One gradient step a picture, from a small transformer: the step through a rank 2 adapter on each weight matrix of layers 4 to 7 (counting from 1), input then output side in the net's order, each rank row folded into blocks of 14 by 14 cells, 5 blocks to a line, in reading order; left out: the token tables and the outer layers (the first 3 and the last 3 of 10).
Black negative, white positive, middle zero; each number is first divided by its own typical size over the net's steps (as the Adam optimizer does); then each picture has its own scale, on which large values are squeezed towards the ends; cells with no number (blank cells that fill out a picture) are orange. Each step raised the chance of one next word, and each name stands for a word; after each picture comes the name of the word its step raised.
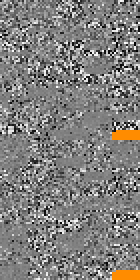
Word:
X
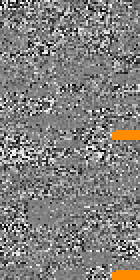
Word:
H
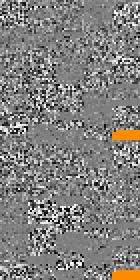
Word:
X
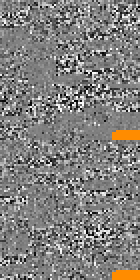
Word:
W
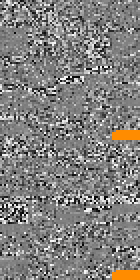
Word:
H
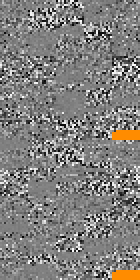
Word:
H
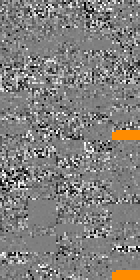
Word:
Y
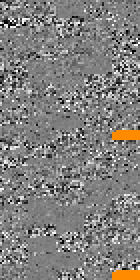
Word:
W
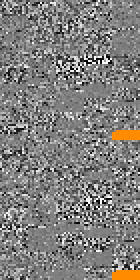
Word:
H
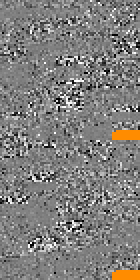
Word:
W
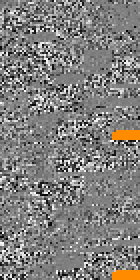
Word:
X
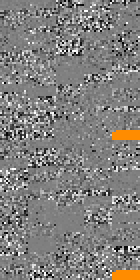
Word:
Y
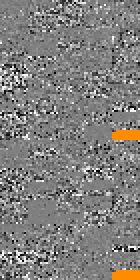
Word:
Y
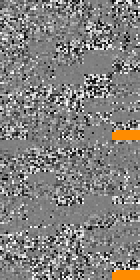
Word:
W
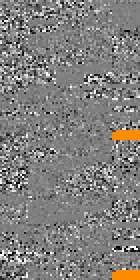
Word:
Y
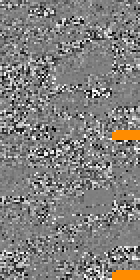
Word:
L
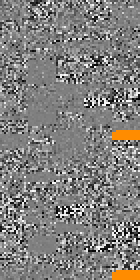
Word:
H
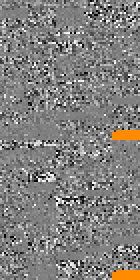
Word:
L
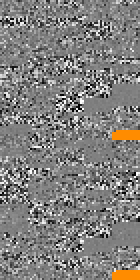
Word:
W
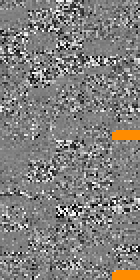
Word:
L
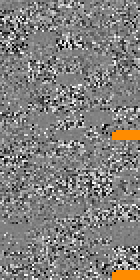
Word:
L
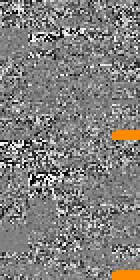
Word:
H
